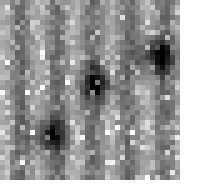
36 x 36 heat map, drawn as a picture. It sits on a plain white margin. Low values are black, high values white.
Seam: none. Dips: three. Odd rows or columns: none. Stripes: upright, repeating 5 times. Slope: none.
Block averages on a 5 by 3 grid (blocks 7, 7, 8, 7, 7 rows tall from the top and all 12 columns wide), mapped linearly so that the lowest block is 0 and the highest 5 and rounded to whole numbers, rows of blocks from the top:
5 5 4 | 5 5 0 | 5 2 4 | 2 5 5 | 4 5 5
